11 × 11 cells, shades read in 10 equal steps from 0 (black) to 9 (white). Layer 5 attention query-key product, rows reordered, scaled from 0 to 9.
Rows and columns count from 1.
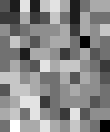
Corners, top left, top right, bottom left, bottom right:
3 6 4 0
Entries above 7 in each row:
2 0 0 0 0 1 0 0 2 2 2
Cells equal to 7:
12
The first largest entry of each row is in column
3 6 11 2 4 5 1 2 3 4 2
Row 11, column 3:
6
